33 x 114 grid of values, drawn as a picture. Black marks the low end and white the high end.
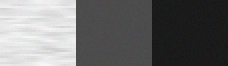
It is made of 1 by 3 panels. Panel 1,1: very high, streaked across, faint in contrast. Panel 1,2: low, flat. Panel 1,3: very low, flat.
